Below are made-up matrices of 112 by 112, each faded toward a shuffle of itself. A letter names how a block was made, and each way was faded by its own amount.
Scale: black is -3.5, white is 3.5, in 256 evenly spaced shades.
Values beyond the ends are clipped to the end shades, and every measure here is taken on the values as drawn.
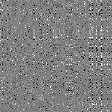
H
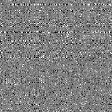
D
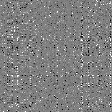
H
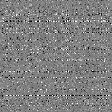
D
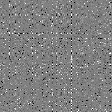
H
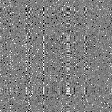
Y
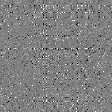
H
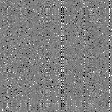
Y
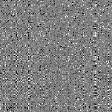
Y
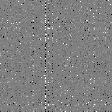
H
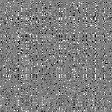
Y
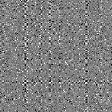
Y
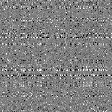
D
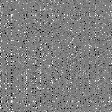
H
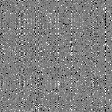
Y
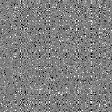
Y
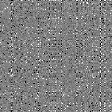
Y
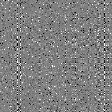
Y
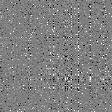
H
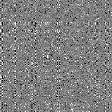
Y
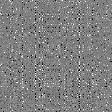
H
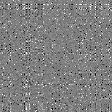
H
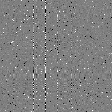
Y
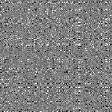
D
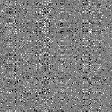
Y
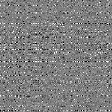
D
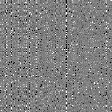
Y
